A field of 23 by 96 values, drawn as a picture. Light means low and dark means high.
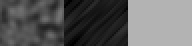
It is made of 1 by 3 panels. Panel 1,1: high, blotchy. Panel 1,2: very high, slanting up to the right, faint in contrast. Panel 1,3: low, flat.
